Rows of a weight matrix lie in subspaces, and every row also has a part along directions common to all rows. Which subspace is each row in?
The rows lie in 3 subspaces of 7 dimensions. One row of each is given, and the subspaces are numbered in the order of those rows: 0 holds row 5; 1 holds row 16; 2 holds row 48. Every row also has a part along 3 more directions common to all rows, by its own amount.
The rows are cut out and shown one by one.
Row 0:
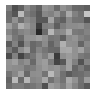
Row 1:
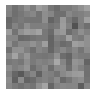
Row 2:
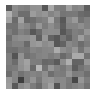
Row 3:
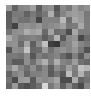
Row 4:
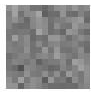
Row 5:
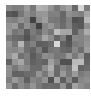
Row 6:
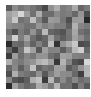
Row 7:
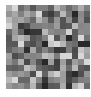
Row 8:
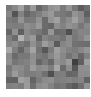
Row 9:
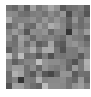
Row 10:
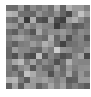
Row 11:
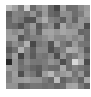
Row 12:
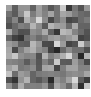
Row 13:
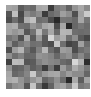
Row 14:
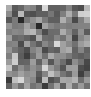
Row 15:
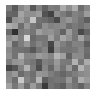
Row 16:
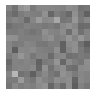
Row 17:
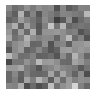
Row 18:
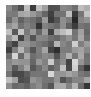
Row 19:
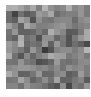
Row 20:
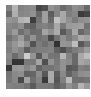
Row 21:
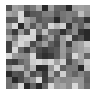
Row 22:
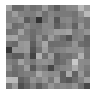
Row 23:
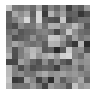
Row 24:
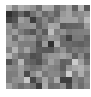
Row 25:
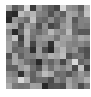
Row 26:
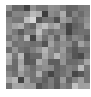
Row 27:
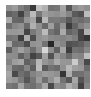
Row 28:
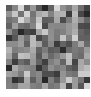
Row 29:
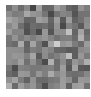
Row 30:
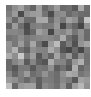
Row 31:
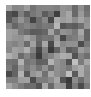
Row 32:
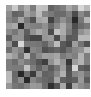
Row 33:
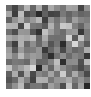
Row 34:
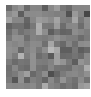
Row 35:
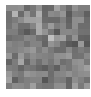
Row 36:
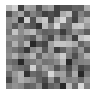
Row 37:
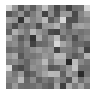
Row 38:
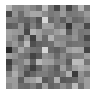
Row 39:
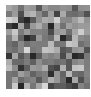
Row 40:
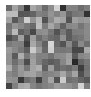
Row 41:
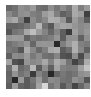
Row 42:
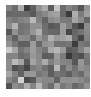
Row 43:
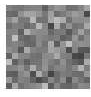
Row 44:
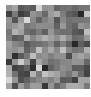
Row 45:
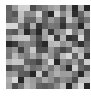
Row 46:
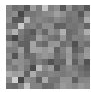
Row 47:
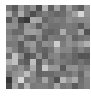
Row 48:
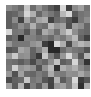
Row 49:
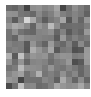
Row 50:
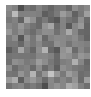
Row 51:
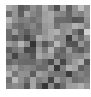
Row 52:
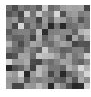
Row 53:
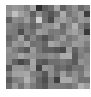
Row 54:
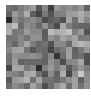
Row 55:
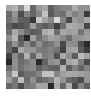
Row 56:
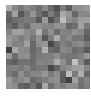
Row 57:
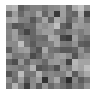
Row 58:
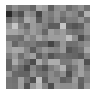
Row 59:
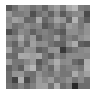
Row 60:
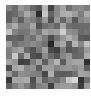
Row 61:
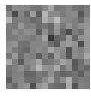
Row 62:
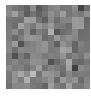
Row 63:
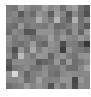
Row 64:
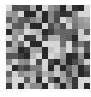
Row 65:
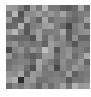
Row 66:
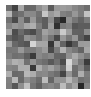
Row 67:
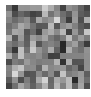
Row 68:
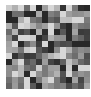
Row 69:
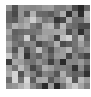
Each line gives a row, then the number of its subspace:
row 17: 1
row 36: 2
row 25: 1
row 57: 0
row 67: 1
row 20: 2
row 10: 2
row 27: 2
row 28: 2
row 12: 2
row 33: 1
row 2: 2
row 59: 1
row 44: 2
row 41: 0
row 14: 2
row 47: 2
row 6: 0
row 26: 1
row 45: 0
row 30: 0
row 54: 2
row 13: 2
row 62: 0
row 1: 0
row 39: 1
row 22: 2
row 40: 1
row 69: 1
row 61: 2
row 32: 0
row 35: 2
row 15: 1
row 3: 0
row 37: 2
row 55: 1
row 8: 0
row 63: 1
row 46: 1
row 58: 2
